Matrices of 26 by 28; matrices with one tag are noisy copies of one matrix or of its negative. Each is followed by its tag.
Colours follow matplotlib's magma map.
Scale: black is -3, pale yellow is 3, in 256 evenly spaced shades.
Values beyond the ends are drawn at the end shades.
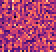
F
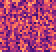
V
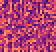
F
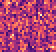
V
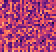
F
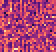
F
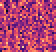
V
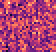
V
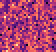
V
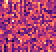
F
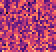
V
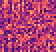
F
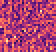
F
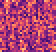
V
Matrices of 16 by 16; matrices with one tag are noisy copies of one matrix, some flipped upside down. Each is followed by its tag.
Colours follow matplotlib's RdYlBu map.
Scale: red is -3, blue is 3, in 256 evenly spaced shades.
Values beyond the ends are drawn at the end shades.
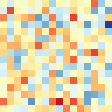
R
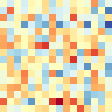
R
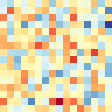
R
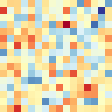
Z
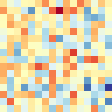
R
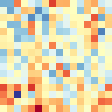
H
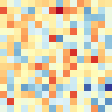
R
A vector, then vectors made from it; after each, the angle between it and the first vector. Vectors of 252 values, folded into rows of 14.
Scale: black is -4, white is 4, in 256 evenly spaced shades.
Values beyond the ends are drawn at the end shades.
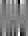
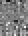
partly opposed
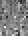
partly opposed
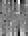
nearly opposite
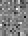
partly opposed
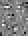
orthogonal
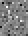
orthogonal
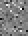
orthogonal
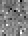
partly opposed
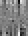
nearly parallel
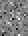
orthogonal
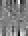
nearly opposite
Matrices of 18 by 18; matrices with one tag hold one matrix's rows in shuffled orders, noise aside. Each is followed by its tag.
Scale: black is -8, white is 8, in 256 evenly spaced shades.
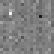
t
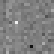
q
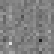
t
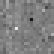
q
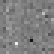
q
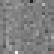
q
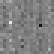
t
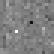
q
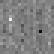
t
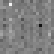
t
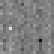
t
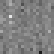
t
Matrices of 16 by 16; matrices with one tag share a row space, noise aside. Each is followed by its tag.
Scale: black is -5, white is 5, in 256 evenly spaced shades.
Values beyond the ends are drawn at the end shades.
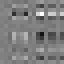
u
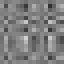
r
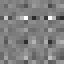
r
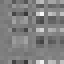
u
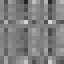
r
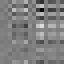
u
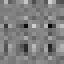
r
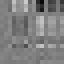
u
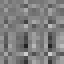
r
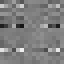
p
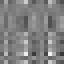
r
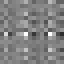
r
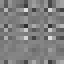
r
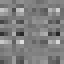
p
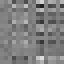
u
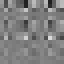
r
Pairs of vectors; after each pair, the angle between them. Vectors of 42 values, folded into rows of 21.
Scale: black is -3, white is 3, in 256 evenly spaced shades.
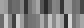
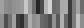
partly opposed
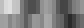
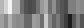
nearly parallel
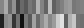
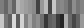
nearly opposite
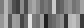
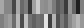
orthogonal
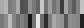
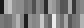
orthogonal
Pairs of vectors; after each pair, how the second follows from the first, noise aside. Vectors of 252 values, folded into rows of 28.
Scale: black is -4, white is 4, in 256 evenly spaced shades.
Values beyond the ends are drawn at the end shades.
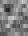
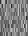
shuffled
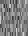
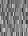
shuffled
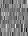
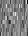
shuffled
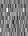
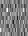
copied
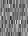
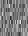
copied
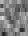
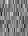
shuffled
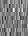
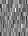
shuffled
